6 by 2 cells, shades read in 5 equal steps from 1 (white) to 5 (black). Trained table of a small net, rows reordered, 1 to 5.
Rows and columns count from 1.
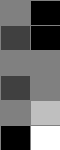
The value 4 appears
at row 2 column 1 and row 4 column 1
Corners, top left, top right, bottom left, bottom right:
3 5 5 1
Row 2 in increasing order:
4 5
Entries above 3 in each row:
1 2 0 1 0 1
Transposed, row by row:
3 4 3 4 3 5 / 5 5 3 3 2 1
